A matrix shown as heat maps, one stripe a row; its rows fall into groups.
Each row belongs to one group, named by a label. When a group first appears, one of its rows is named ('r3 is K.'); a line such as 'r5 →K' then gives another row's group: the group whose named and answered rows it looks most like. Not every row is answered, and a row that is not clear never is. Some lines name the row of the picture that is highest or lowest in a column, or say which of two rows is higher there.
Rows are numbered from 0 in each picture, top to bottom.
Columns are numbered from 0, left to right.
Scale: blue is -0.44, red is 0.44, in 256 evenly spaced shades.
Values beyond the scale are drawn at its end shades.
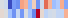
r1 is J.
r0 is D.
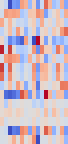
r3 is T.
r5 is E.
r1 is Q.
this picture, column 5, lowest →4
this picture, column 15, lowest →4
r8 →E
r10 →D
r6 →Q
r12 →T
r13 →E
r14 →D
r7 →E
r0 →D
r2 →E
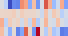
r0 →D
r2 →E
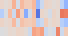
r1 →T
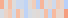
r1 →T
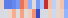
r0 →D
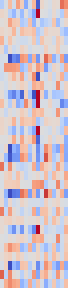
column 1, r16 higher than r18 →Yes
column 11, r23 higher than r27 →Yes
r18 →E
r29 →D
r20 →Q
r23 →E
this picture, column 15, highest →0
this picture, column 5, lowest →10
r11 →J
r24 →T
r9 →Q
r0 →T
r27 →Q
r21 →D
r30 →E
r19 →T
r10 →J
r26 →Q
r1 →J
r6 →D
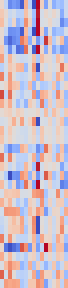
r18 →J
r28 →E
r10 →E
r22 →E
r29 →Q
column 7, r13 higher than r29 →No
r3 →J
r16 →D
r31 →Q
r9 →Q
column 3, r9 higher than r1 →Yes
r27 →D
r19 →D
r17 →E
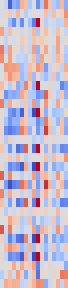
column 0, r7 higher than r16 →No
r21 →E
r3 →E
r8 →Q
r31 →Q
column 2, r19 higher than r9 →Yes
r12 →J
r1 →T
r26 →J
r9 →J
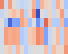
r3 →Q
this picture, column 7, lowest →2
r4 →Q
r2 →D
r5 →T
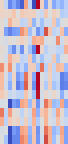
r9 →J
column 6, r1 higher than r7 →Yes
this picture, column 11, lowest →0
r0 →J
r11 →D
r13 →E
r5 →J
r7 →E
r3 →D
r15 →D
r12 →E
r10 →J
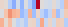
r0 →J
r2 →E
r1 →Q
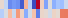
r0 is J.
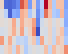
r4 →E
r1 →D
